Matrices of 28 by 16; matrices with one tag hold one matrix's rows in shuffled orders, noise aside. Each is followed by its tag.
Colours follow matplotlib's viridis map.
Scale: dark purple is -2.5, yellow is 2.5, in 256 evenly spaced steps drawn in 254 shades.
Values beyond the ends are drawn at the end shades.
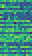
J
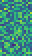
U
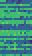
J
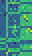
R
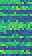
J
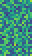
U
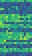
J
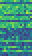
J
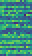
J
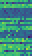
J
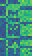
R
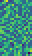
U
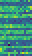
J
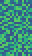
U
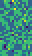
U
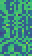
U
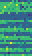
J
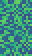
U
